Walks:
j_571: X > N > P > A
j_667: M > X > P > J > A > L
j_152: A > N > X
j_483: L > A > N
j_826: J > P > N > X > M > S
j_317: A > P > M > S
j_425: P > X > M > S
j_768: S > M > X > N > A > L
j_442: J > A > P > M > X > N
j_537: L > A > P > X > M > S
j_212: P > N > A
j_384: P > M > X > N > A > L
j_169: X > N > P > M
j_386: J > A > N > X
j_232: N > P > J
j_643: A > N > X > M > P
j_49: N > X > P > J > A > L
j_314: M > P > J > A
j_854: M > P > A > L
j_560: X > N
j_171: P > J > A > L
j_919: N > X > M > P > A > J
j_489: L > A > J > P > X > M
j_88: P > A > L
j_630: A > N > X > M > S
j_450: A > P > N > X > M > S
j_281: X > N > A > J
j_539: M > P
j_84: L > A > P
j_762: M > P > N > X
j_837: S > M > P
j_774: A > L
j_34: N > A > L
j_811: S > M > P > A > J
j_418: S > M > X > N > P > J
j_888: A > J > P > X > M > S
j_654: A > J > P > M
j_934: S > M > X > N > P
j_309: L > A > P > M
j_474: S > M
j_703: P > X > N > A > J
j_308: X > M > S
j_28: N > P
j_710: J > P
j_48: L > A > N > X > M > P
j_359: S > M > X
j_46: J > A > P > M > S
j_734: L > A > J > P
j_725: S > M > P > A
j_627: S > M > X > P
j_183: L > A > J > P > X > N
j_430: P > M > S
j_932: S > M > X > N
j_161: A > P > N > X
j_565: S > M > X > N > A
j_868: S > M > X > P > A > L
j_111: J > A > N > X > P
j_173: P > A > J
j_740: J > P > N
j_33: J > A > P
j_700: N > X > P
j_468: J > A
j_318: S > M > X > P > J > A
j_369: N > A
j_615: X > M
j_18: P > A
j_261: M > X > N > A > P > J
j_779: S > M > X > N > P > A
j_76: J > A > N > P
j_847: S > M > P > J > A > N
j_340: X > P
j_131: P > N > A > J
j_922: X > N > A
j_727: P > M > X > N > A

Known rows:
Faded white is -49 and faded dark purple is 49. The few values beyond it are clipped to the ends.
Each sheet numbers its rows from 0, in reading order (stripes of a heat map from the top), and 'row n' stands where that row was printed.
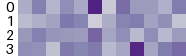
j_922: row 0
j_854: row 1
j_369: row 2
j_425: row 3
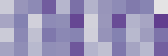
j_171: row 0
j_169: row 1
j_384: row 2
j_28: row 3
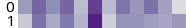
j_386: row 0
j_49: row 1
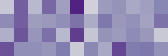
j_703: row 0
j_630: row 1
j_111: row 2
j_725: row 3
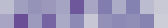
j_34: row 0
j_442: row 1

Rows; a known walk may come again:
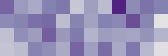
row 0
j_430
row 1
j_468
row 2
j_18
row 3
j_483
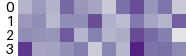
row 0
j_667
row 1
j_28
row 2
j_710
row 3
j_837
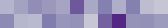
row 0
j_34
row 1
j_615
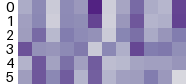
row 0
j_700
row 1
j_169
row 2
j_261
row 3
j_725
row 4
j_131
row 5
j_76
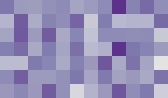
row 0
j_868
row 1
j_643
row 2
j_442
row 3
j_826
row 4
j_774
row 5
j_630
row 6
j_314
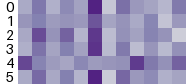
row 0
j_922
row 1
j_369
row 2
j_111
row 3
j_152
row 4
j_565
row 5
j_281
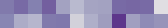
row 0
j_46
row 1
j_539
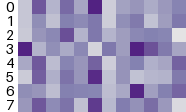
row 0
j_703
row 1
j_384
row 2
j_171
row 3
j_474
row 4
j_919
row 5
j_161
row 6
j_425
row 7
j_386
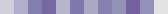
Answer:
j_734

